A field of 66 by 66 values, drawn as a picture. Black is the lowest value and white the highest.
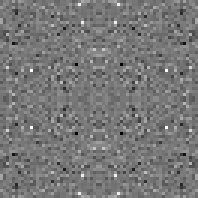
Histogram: heavy tails on both sides. Slope: none. Grain: fine. Odd rows or columns: none. Seam: none. Mirror symmetry: left to right and top to bottom.
